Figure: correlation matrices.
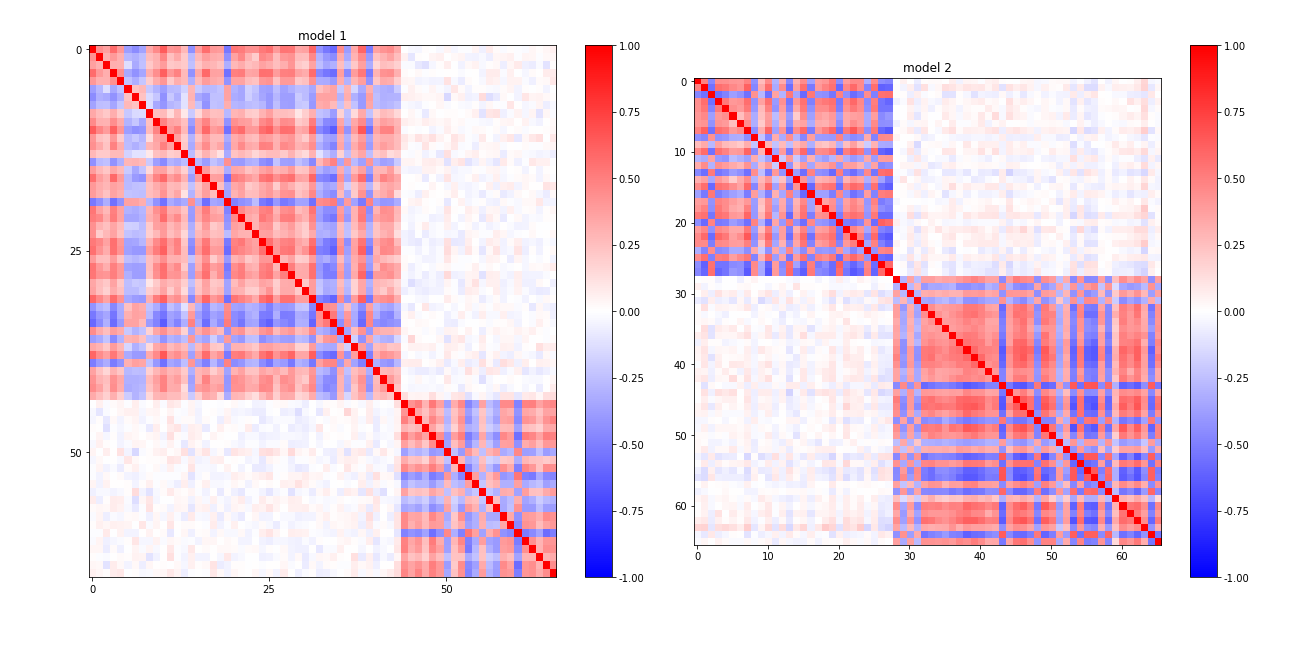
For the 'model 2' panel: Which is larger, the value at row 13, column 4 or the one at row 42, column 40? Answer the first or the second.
the second
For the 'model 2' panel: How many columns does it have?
66
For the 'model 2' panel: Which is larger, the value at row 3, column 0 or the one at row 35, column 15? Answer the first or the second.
the first
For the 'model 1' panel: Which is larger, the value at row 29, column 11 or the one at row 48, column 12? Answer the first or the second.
the first
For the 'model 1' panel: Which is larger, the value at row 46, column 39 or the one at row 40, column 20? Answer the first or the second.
the second
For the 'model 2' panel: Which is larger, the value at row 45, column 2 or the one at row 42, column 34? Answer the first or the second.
the second
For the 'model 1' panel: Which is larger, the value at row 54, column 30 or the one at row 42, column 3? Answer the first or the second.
the second
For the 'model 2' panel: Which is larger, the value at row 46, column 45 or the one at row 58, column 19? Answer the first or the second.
the first
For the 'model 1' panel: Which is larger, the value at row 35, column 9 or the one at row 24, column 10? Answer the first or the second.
the second
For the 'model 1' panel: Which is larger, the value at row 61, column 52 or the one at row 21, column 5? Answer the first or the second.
the first
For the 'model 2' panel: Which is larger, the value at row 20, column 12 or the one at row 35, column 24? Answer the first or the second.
the second
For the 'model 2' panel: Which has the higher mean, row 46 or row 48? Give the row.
46
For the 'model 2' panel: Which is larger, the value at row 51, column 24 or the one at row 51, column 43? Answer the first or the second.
the second
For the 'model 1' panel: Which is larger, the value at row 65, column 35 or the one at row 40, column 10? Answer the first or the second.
the second
